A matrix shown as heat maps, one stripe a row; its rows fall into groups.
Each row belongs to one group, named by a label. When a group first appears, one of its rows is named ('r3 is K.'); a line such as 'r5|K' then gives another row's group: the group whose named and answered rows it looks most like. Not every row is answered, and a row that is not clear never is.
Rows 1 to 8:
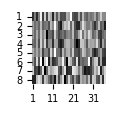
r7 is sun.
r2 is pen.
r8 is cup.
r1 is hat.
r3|pen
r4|pen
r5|pen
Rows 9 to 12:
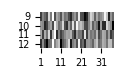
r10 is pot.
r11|cup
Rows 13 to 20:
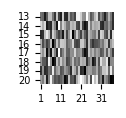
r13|pot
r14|pen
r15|cup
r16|sun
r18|sun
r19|hat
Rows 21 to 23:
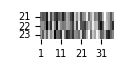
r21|hat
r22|hat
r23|pen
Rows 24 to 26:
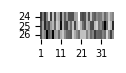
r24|hat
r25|pot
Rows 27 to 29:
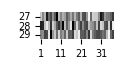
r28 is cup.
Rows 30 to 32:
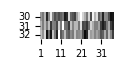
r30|pot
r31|pen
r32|pen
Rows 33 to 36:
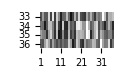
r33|hat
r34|pot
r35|pot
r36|cup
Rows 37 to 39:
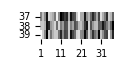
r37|pot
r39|pot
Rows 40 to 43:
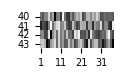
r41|sun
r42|hat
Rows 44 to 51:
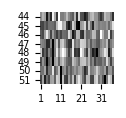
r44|hat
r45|sun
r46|cup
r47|sun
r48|sun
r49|sun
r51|pot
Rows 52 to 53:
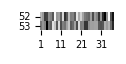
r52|pot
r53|hat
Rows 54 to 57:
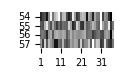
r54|sun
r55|cup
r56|sun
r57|pen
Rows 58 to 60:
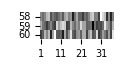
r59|sun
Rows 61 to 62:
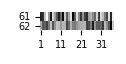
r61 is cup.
